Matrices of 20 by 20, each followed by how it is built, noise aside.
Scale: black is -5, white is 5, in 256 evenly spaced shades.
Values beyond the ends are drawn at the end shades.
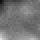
smooth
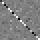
diagonal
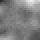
smooth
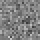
noise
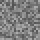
noise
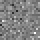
noise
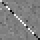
diagonal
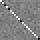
diagonal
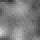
smooth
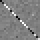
diagonal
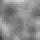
smooth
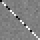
diagonal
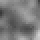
smooth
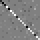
diagonal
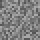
noise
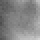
smooth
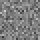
noise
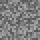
noise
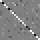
diagonal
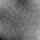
smooth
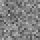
noise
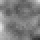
smooth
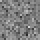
noise
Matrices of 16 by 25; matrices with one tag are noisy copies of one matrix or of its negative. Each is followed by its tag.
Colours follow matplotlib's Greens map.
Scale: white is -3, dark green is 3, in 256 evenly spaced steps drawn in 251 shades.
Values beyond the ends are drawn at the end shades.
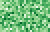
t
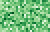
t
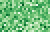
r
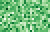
t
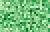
t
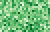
r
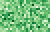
t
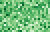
r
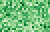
r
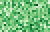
r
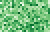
r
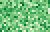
r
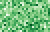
r
